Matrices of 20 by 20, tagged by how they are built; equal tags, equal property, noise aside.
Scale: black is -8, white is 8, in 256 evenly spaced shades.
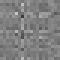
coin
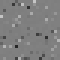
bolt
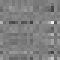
coin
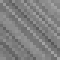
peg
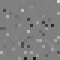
bolt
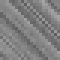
peg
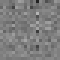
coin
